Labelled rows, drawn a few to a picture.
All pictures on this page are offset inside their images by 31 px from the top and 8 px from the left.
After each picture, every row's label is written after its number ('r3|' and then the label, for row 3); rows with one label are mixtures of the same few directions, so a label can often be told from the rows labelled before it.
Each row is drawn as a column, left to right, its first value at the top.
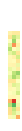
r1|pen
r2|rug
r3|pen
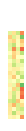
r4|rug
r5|rug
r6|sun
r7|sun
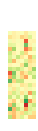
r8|pen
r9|pen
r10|pen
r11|pen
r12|rug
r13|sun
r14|pen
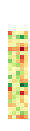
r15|sun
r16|rug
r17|pen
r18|sun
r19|sun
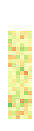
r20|rug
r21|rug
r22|pen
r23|pen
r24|sun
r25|sun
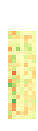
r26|sun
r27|sun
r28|rug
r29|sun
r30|rug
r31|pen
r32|pen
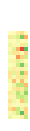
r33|pen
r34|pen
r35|rug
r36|rug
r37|sun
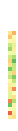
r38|pen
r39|sun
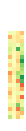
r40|pen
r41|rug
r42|pen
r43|sun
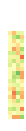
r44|sun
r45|sun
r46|pen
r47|pen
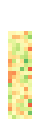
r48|sun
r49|pen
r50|pen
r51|pen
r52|sun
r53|pen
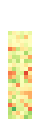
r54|pen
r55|pen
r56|sun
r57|sun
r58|pen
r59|pen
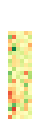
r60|sun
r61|pen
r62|rug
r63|sun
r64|sun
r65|rug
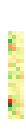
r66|rug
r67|rug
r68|pen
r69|pen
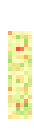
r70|sun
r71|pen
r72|pen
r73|rug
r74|rug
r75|sun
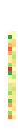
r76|pen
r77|rug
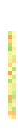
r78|rug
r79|pen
